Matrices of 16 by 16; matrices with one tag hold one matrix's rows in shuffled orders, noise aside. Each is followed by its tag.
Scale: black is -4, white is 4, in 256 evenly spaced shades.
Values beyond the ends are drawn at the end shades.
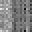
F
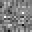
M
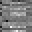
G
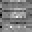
G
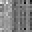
F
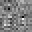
M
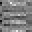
G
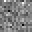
M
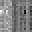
F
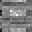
G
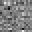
M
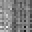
F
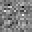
M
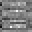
G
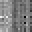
F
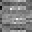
G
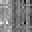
F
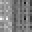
F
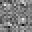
M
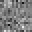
M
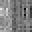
F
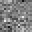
M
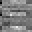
G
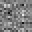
M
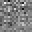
M
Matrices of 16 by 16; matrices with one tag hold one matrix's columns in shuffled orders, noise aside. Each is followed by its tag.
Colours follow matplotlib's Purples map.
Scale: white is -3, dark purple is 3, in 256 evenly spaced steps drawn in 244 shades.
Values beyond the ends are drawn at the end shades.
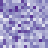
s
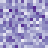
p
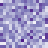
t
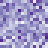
t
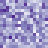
p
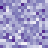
t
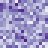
t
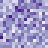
p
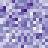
p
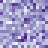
t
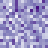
s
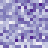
t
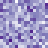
t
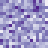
s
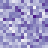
p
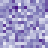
s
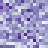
t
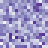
t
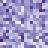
t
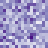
t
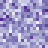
p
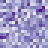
p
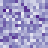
p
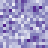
s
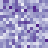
s
